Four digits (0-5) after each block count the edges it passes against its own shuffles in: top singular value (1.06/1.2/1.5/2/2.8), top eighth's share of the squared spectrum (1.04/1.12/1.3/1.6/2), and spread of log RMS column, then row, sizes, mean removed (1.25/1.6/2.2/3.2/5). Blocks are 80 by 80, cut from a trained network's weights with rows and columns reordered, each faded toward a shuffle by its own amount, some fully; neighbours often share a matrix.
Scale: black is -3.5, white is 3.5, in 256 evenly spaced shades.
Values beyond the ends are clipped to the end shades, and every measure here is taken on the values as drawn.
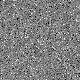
2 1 0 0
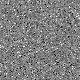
1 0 0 0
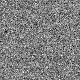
0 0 0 0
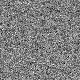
0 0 0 0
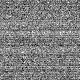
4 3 1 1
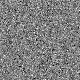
0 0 0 0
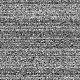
4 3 1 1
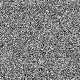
0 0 0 0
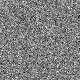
0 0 0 0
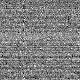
4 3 2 0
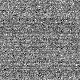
3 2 0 0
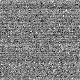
3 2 1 0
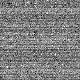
4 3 1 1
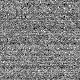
3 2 1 0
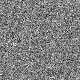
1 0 0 0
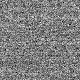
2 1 0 0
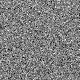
1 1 0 0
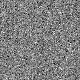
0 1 0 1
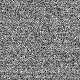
2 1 0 0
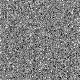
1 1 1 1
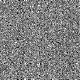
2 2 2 1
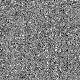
2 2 0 1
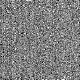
2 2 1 2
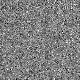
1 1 0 1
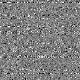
4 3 0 3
